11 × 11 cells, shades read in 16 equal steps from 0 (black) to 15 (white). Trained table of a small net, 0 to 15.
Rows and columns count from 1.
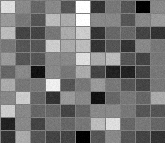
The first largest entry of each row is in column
6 6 6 4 6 6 4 2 1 8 2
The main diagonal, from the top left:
13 7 4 12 8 10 9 6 7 7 3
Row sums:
78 95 70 76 85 59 82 76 75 77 51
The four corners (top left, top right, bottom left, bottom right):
13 8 3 3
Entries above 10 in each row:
2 2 2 2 2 0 1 1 1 2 0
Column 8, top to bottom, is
7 8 6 5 11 2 7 6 8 13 8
